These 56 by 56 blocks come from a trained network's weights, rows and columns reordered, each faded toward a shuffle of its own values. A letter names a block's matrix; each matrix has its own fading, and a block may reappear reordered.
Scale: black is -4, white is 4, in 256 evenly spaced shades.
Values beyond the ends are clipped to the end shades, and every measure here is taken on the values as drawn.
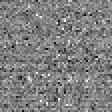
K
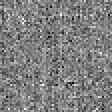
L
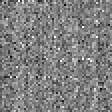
L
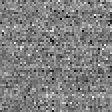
K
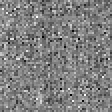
L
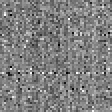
L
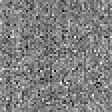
L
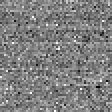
K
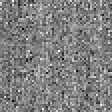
L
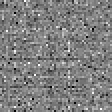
K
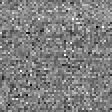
K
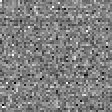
K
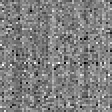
L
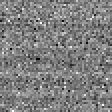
K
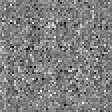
L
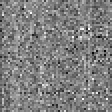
L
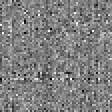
L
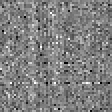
L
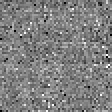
K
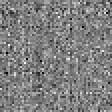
L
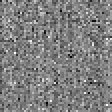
L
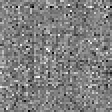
L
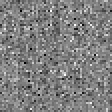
L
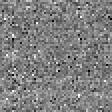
K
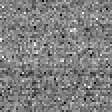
K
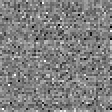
K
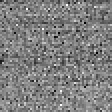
K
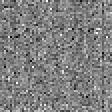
L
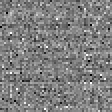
K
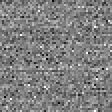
K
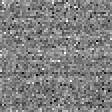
K
